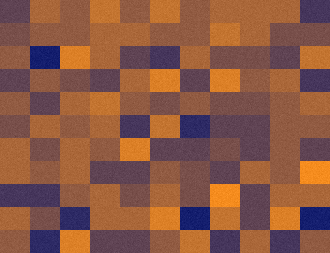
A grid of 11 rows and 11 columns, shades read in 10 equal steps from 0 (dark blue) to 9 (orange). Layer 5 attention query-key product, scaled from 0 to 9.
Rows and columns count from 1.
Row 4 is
3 5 4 3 6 8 3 8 5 6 2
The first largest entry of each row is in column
4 8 3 6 4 6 5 11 8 6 3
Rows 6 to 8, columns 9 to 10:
3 5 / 3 5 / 6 5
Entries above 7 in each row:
0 0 1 2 0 0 1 1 1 2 1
